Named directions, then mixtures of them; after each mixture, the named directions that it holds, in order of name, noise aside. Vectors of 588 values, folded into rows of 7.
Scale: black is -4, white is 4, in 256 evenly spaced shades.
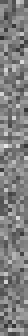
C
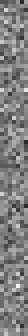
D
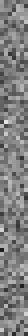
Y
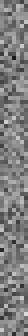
D, Y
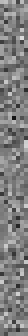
C, D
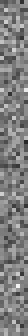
D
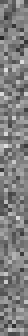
C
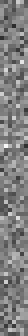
C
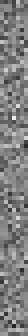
C, D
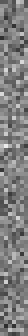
C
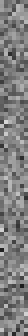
Y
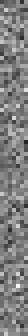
D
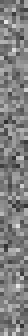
D, Y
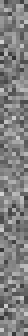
D, Y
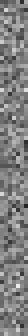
D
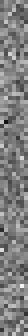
Y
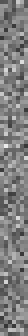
C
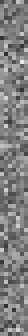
C, Y
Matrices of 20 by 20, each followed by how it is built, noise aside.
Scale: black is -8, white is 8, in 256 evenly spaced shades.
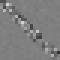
banded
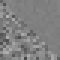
lower triangular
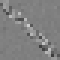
banded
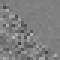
lower triangular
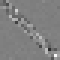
banded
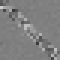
banded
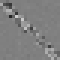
banded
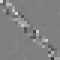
banded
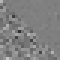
lower triangular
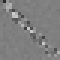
banded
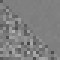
lower triangular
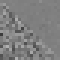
lower triangular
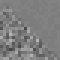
lower triangular
